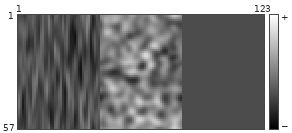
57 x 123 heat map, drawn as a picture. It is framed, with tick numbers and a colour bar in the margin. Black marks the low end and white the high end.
It is made of 1 by 3 panels. Panel 1,1: low, streaked downward. Panel 1,2: middling, blotchy, strong in contrast. Panel 1,3: low, flat.
